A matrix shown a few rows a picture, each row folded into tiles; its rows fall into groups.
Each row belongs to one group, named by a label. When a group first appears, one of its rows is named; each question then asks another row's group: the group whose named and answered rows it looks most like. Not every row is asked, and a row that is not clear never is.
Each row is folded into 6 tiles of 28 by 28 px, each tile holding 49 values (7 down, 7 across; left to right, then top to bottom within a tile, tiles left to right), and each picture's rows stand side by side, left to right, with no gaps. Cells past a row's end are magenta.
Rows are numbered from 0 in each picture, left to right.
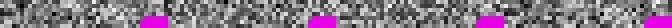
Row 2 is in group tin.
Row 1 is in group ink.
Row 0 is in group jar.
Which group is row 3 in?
jar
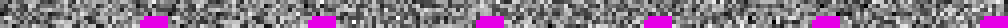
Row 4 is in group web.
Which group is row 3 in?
ink
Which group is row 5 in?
jar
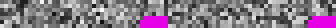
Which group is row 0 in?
jar
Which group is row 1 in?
tin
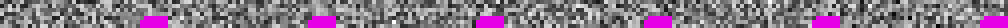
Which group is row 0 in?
tin
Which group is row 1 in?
tin
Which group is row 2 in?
tin
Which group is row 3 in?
tin
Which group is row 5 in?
web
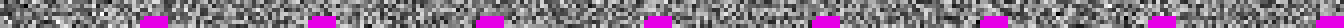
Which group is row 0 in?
jar
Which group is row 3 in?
ink
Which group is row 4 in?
tin
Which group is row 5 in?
tin
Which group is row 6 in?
ink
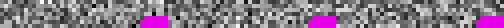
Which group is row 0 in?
jar
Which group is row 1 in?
jar
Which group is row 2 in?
tin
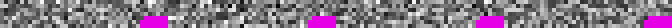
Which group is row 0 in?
jar
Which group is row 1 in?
web
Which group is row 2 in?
web
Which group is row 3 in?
tin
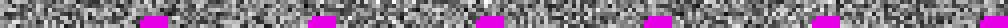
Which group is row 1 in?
web
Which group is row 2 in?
jar
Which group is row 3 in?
tin
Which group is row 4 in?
jar
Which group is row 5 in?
tin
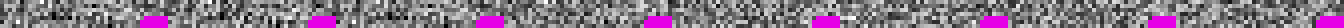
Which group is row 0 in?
web
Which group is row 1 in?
web
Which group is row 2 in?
web
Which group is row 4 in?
ink
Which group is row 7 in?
tin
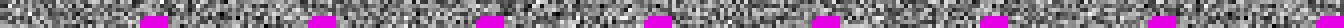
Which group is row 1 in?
web
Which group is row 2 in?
jar
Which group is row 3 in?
web
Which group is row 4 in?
tin
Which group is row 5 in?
ink
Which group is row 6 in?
web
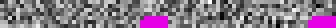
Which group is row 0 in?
ink
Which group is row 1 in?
web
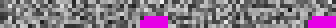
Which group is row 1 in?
tin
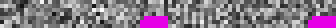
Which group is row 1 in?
tin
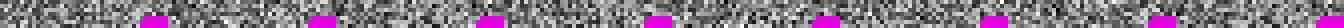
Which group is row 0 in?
ink
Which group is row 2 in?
web
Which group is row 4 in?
web
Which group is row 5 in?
ink
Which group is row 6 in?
ink
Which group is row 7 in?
web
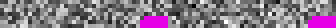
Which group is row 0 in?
ink
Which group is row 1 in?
jar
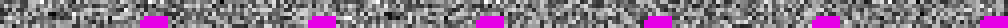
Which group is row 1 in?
ink
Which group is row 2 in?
web
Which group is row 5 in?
jar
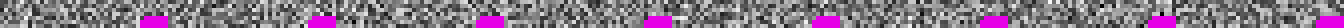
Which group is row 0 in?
ink
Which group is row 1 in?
ink
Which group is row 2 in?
ink
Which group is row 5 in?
jar
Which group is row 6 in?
jar
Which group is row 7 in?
tin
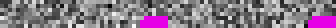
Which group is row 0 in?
web
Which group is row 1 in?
tin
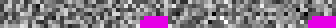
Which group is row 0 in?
ink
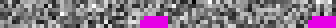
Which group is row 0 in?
ink
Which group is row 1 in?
jar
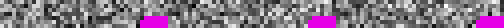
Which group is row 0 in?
tin
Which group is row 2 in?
jar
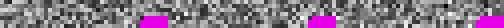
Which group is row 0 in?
tin
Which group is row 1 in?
ink
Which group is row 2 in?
web
